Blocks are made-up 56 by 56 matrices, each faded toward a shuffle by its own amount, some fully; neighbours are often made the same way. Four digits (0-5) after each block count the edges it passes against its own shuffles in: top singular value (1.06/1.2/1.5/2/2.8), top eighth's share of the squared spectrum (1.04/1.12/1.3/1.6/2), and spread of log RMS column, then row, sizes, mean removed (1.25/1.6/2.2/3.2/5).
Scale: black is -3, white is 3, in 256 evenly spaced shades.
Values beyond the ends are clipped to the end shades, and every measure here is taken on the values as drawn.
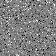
0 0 0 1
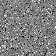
0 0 0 0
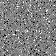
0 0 1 0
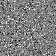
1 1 0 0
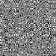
4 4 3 2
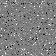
2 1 0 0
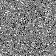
0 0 0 0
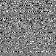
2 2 0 3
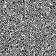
0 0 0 0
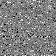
1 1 0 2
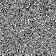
0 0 0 1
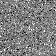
0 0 0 0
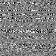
1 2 0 4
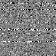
2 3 0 3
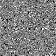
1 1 0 2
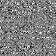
1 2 0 3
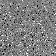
0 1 0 1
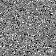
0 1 0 2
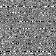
2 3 0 3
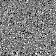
0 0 0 1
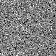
0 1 0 0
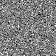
0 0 0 0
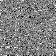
1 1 0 2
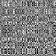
4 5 3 3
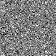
2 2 0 1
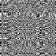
4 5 3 3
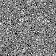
0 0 0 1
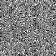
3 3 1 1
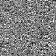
3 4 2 1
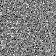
2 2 1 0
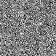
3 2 1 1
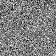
1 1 0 0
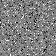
1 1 0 0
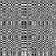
5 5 4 4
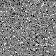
3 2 0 1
